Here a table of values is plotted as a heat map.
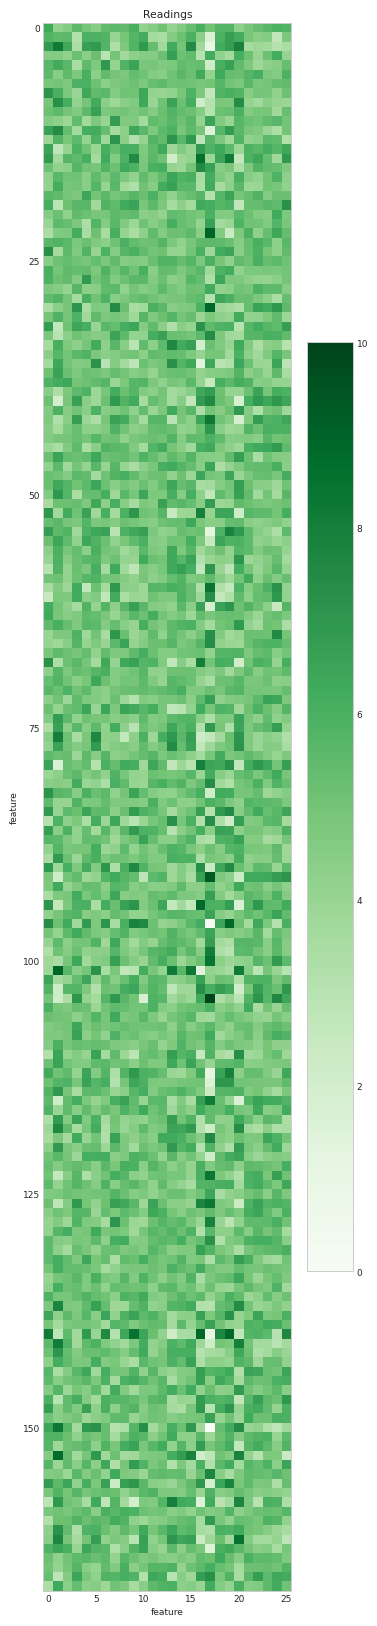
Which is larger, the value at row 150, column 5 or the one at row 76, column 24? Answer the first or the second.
the first
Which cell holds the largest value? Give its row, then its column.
104, 17
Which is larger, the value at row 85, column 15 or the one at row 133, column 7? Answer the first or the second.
the first
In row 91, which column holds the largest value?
17
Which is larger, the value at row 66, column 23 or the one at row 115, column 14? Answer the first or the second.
the first
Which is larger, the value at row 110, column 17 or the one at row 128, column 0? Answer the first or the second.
the first
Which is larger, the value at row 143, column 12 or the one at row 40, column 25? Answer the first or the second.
the second
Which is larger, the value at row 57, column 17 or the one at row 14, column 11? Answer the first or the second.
the second
